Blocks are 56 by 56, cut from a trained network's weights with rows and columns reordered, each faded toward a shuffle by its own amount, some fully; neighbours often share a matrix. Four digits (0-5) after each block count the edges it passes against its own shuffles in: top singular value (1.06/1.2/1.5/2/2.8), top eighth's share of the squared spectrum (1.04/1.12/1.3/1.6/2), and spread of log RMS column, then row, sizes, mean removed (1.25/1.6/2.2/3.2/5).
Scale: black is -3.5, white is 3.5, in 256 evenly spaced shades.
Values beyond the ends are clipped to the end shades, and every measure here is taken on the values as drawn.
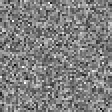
1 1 0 0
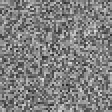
0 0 0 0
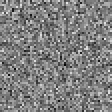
0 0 0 0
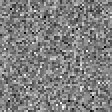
1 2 0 0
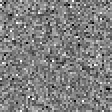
0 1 0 0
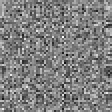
4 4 2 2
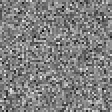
0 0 0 0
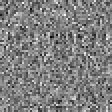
3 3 0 1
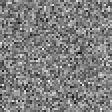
0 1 0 0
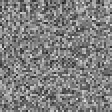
3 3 1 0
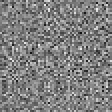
4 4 2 2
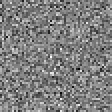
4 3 1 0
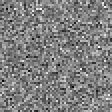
2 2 0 0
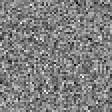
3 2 0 0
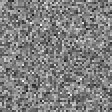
1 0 0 0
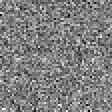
2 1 0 0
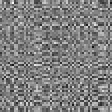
5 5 1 4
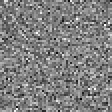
2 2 0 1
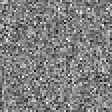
1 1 0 0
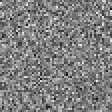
3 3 1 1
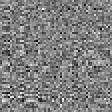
4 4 2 2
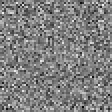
3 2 1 1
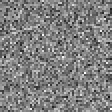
1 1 0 0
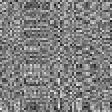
4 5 2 2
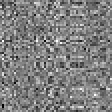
4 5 2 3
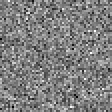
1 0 0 0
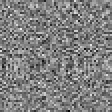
4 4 2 2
